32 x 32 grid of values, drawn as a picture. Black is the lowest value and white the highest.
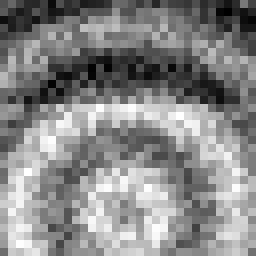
Ninth with the highest average: bottom middle. Seam: horizontal, 40% of the way down, the bottom part higher. Rings: centred on the bottom middle.
